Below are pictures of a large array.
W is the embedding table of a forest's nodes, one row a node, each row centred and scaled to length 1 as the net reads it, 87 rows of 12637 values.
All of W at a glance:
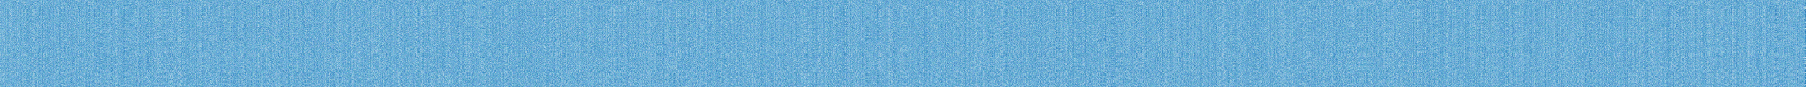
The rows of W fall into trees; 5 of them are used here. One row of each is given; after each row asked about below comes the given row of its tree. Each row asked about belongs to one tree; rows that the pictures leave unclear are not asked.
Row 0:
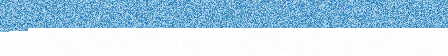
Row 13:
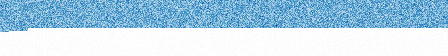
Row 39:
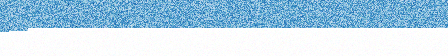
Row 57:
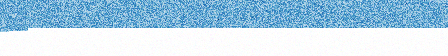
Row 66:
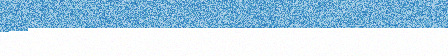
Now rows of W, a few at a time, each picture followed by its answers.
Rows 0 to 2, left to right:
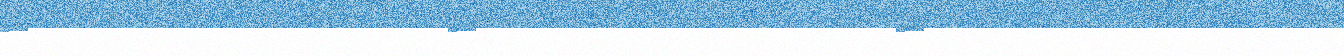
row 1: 66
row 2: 66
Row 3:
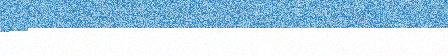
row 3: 39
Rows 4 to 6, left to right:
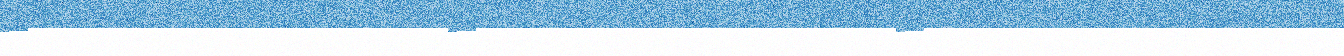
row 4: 66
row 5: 13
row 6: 57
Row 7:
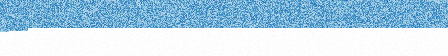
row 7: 57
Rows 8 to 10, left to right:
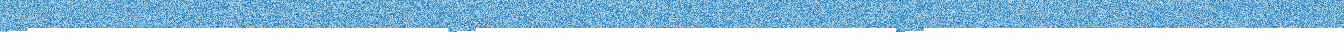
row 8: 57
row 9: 13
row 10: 13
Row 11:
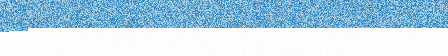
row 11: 13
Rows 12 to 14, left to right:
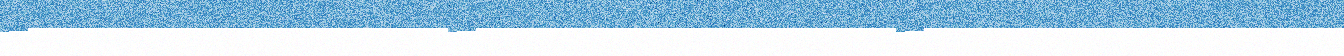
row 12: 66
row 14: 13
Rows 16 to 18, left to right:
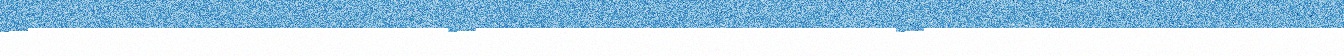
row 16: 66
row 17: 39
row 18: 0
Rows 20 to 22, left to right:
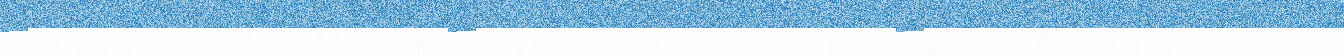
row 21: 66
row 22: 57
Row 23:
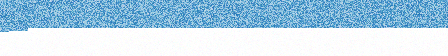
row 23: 13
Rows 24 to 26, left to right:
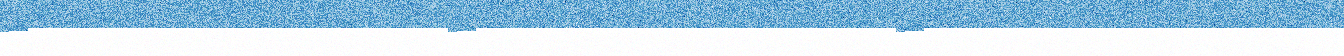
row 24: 66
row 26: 66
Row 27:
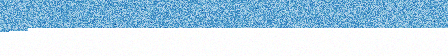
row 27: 39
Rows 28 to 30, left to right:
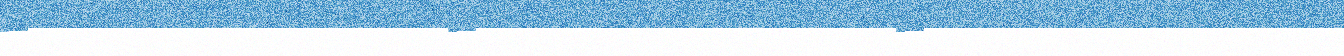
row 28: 57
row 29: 39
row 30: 13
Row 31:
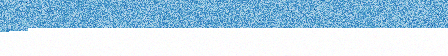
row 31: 39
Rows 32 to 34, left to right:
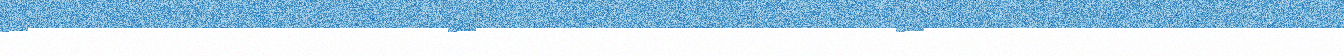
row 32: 13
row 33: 66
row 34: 0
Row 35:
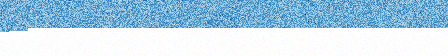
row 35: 39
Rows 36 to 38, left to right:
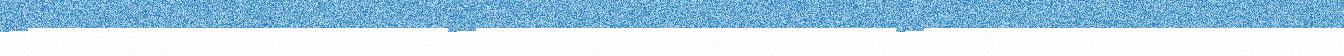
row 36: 66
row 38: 39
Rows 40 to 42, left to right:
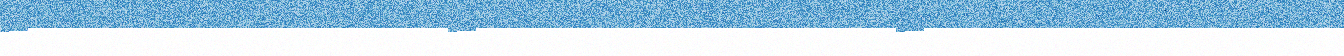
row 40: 39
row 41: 13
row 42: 66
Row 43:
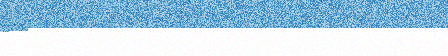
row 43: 0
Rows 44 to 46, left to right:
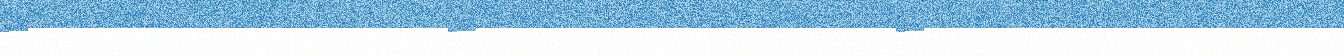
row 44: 66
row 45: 57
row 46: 0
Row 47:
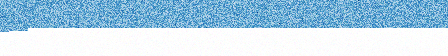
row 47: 13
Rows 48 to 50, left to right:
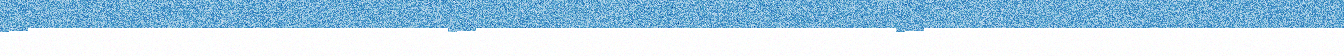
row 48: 13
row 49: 57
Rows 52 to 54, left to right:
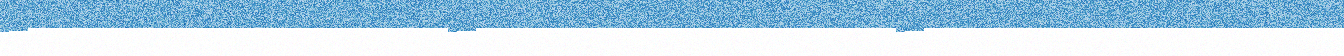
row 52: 13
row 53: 66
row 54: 66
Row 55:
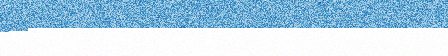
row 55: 66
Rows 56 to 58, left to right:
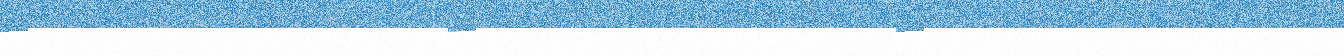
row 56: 66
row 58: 13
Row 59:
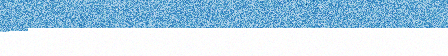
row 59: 0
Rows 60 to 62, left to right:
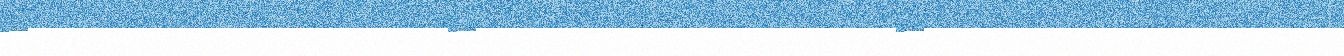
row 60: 13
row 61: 0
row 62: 66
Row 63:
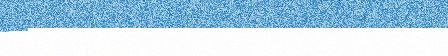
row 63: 0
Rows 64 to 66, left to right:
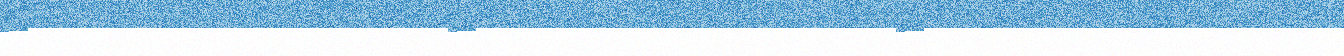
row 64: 13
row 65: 66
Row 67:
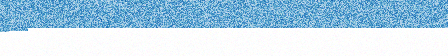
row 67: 0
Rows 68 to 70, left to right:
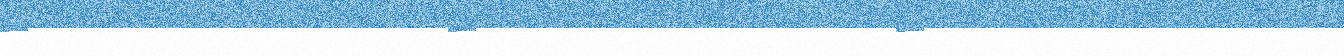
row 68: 0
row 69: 66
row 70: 13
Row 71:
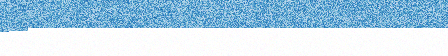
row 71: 13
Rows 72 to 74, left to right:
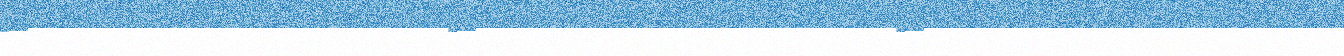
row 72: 57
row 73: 39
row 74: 39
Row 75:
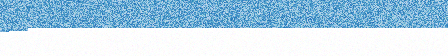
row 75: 39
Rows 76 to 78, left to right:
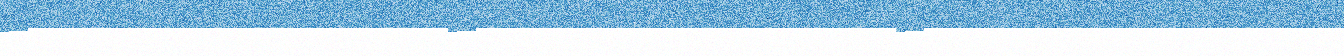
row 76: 13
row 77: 13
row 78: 39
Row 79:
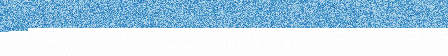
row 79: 66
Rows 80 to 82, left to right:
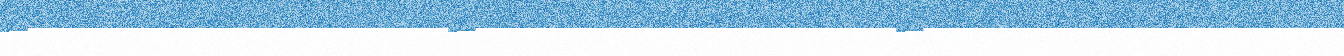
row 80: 39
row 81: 39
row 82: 39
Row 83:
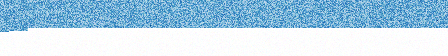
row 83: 13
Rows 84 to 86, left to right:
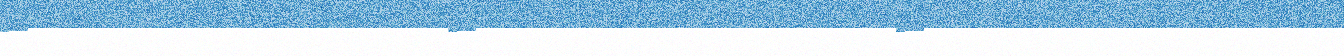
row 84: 57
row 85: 39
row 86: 13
